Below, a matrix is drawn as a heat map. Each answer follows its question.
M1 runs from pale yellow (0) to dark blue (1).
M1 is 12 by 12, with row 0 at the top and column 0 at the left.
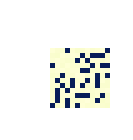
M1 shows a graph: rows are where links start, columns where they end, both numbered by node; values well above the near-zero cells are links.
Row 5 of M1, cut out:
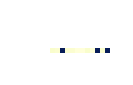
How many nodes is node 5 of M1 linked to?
3
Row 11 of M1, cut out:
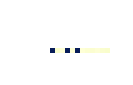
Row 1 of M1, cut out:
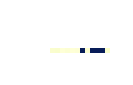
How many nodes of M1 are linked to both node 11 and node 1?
0
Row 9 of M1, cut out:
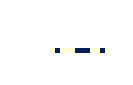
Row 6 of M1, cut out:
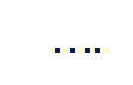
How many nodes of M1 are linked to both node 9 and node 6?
2
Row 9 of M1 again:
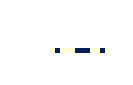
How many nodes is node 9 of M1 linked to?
5
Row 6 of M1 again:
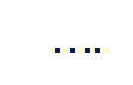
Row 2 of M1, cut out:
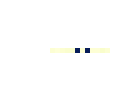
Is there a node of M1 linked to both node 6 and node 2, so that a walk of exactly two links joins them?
yes
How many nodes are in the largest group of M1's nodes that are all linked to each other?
3
